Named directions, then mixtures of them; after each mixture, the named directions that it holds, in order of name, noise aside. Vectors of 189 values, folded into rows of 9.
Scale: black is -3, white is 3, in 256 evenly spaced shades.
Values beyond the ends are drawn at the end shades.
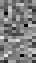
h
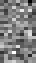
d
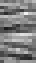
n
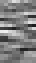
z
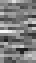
n, z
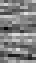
n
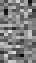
d, h, z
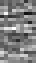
h, n, z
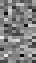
h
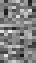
d, h, z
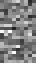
d, z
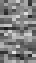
d, n, z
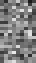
d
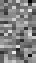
d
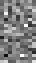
h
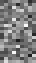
d, h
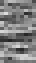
n, z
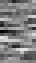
n, z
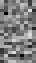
d, h, n
